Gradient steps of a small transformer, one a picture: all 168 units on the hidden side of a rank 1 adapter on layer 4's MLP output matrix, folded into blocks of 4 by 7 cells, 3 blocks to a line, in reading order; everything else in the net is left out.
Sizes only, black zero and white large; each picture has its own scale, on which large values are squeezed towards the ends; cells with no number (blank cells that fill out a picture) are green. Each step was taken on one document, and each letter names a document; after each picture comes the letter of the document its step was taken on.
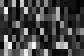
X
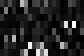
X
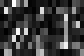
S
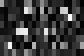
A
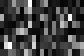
A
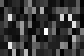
A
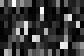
S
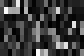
X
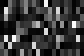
X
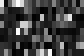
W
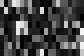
S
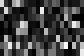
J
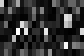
S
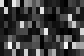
W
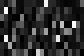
X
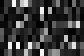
S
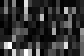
J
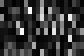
A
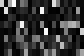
J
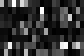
W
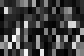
J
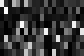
J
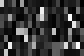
A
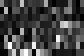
X
